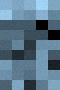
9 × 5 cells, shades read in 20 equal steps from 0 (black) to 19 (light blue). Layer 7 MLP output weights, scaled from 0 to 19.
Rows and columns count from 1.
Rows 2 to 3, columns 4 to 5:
16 12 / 0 9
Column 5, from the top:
15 12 9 0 13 8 3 13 15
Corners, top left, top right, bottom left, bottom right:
16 15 9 15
